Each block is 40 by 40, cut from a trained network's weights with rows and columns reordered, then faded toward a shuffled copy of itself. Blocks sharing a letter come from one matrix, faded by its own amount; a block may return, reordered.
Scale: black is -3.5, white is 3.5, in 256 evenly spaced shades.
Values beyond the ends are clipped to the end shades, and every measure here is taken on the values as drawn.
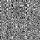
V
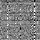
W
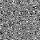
V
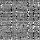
W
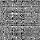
W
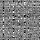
W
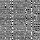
W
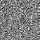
V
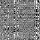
W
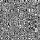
V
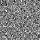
V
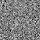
V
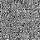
V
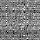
W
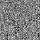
V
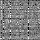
W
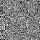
V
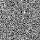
V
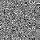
V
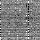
W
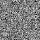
V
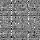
W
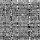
W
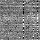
W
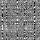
W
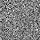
V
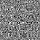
V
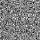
V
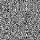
V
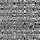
W
